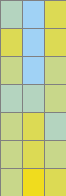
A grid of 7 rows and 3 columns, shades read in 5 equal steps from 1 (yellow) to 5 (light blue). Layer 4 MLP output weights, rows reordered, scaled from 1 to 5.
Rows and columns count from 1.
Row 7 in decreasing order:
3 2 1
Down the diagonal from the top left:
4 5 3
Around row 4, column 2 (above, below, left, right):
5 2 4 3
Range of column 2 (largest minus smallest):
4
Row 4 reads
4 4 3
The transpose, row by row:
4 2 3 4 3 3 3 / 5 5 5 4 2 2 1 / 2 2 3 3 4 3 2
